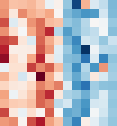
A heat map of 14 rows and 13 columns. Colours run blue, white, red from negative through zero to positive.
Average level on the scale: 50%. Stripes: upright, repeating 2 times. Slope: up to the left. Roughest part: middle right. Odd rows or columns: none.
